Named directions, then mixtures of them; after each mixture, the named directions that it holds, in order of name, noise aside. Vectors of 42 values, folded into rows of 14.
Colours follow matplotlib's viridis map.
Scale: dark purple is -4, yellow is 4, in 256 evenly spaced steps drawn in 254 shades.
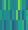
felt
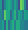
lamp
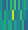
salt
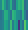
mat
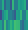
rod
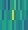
salt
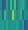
lamp, salt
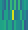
salt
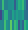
mat, rod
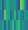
lamp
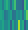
mat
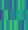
mat, rod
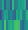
rod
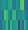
lamp, mat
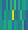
salt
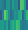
lamp, rod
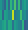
salt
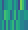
lamp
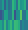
rod, salt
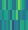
felt, mat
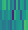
salt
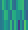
mat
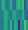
mat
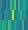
salt
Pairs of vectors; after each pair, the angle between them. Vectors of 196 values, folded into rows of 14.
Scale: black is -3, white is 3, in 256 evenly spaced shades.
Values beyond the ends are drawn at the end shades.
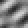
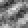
nearly opposite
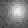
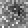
partly opposed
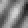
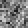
partly opposed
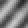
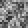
partly aligned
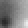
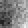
nearly parallel
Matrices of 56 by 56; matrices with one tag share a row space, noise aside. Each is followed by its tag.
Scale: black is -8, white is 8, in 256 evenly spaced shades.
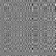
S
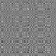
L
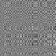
S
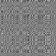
L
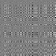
S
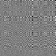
S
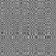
L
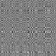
L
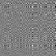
S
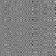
S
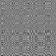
L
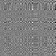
S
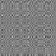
L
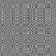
L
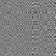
S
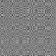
L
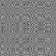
L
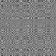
L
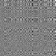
S
